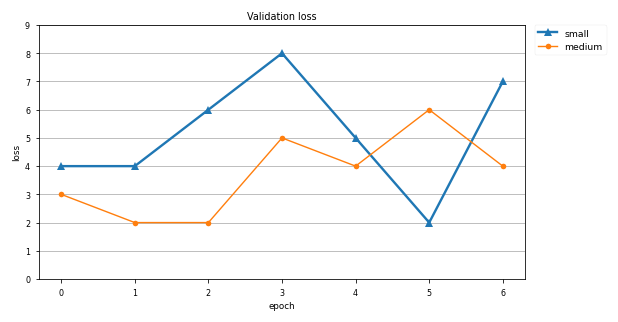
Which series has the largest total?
small
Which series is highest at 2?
small
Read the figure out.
Title: Validation loss
x-axis: epoch, ticks 0 1 2 3 4 5 6
y-axis: loss, ticks 0 1 2 3 4 5 6 7 8 9
Legend: small, medium
Values:
small: 4 4 6 8 5 2 7
medium: 3 2 2 5 4 6 4
